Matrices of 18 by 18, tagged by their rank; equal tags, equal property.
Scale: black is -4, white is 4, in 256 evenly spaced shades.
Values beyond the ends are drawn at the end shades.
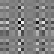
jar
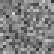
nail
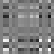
jar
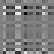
jar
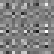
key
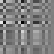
jar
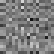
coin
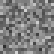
nail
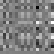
key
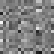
coin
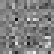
coin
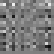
key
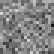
nail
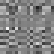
key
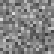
nail
